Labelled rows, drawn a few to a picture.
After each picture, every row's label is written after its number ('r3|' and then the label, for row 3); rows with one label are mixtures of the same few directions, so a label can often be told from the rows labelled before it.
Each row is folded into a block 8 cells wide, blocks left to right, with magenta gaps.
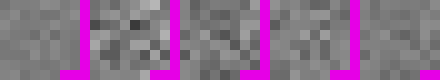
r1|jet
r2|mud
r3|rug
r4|jet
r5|rug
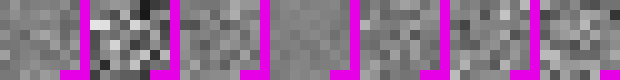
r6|rug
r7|mud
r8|mud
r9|rug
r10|jet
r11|mud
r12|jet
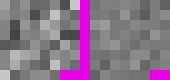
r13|mud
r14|mud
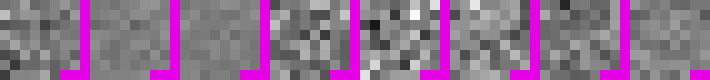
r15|jet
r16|mud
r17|jet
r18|jet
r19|mud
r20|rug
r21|rug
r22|jet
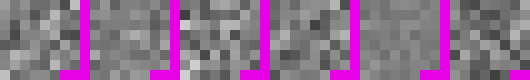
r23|mud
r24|rug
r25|jet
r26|mud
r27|jet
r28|rug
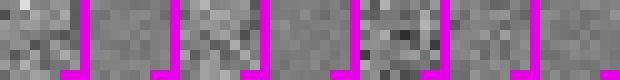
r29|rug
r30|jet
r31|rug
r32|mud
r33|rug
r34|jet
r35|jet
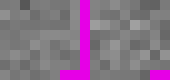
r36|rug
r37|mud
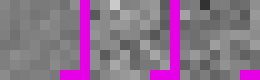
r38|mud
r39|rug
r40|rug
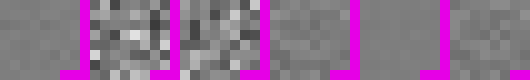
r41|mud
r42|rug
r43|mud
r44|jet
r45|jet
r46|jet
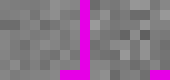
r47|mud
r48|jet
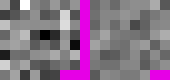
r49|rug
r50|mud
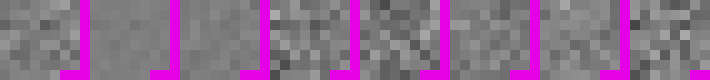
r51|mud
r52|mud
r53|mud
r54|jet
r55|rug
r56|mud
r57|rug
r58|jet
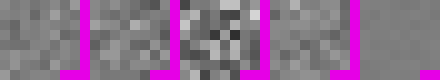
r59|mud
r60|mud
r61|jet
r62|rug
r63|jet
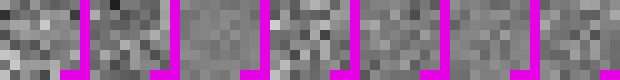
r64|jet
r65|rug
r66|jet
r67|jet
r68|mud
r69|jet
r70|jet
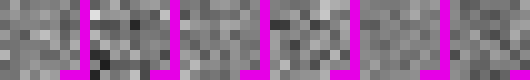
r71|rug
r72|jet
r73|jet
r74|mud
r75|mud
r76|rug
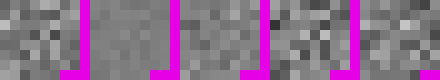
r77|jet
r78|jet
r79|mud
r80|jet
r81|mud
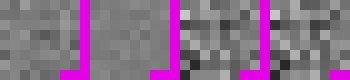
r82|rug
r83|jet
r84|jet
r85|jet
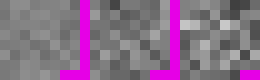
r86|rug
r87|rug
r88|mud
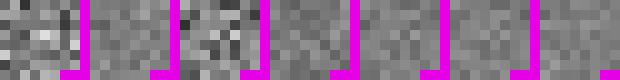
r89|rug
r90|mud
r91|jet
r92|rug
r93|jet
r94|jet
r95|jet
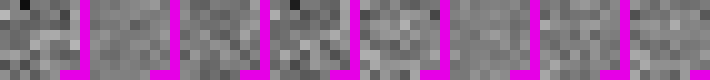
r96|rug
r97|mud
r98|rug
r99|rug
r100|jet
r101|rug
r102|jet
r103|jet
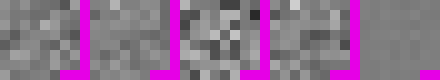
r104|mud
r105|rug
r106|jet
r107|rug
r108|jet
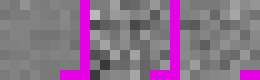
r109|rug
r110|jet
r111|mud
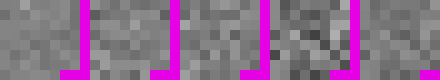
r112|rug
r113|jet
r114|jet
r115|rug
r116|rug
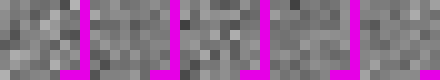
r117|mud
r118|jet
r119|jet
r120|rug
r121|mud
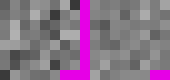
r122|mud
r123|mud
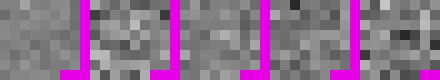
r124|rug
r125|jet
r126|rug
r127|rug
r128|rug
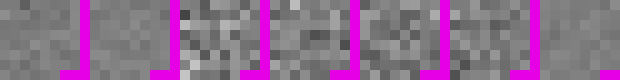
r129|rug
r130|jet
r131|jet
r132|rug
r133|jet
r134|jet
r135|mud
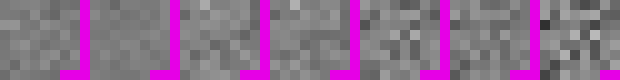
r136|mud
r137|rug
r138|rug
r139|rug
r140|jet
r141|jet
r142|jet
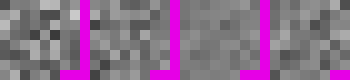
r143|jet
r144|jet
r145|mud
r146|mud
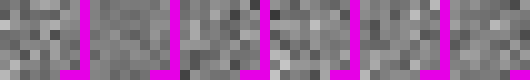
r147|jet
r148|rug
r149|mud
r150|jet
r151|mud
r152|mud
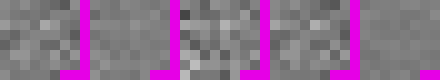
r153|mud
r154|jet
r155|jet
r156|mud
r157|jet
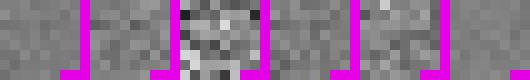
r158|jet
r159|mud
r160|jet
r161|jet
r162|rug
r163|rug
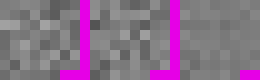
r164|mud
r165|jet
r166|jet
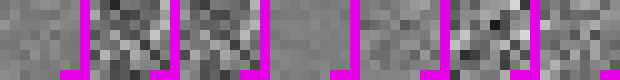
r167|jet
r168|rug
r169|rug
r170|jet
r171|mud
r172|mud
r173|jet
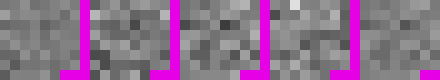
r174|jet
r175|jet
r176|mud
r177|rug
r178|mud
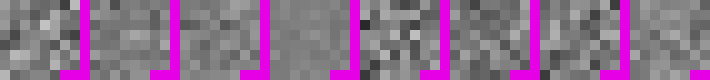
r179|mud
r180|rug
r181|mud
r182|rug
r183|jet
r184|rug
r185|mud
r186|rug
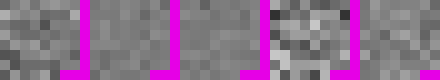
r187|jet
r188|mud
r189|rug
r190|jet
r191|rug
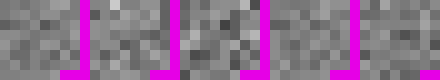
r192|mud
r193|rug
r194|mud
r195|mud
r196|rug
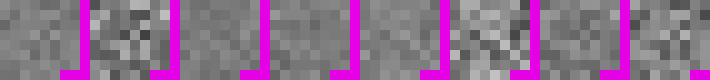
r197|jet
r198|jet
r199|rug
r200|jet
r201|rug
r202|rug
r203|jet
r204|jet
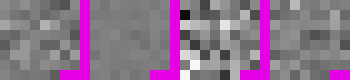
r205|mud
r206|rug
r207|jet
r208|rug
